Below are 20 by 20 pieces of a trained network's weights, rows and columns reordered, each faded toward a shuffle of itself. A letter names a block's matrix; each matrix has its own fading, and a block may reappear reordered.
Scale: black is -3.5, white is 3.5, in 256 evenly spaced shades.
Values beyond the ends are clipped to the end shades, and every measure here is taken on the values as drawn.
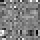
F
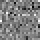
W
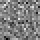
W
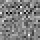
W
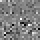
W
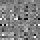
F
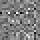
F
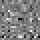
F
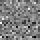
W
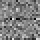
W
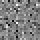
W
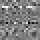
F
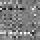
F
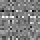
F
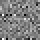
W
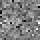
W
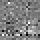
F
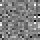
F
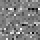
W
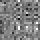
F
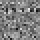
W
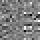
F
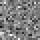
W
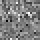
W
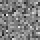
W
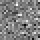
W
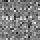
W
